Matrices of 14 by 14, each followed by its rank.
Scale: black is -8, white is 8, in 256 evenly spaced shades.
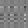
one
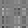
one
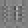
two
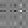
one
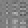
two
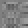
two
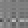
one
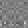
two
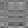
one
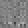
two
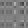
one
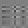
one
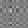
one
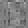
two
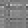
two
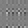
one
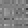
two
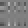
one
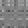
two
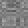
two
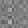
two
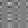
one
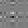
one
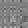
two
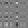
one
